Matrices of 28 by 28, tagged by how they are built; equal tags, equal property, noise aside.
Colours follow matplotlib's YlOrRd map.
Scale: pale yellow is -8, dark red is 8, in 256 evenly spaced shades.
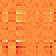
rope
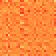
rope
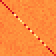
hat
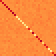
hat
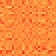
rope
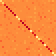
hat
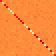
hat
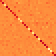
hat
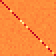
hat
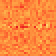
rope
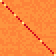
hat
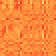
rope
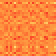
rope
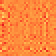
rope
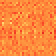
rope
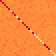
hat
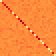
hat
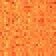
rope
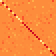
hat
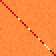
hat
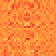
rope
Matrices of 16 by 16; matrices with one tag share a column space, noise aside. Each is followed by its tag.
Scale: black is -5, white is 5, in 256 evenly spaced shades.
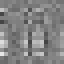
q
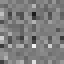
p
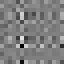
p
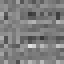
p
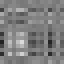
q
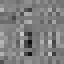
q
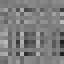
q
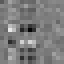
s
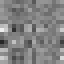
s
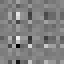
p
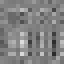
q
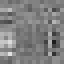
q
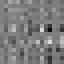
s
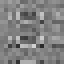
p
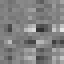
s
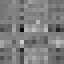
s
